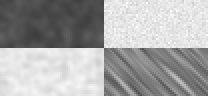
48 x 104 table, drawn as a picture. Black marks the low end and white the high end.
The table splits into 2 rows of 2 panels. Panel 1,1: low, blotchy, faint in contrast. Panel 1,2: very high, fine-grained, faint in contrast. Panel 2,1: very high, blotchy, faint in contrast. Panel 2,2: middling, slanting down to the right.
